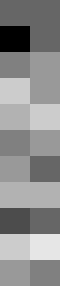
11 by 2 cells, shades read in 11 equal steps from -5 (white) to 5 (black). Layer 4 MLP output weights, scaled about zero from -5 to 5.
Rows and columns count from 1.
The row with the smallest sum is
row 10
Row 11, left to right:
-1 0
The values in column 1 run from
-3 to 5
